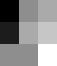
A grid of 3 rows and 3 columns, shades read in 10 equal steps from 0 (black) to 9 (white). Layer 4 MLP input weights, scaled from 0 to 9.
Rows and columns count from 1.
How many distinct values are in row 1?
3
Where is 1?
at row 2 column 1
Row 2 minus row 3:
-4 1 -2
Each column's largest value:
5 6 9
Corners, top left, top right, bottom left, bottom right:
0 6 5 9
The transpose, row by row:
0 1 5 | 5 6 5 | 6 7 9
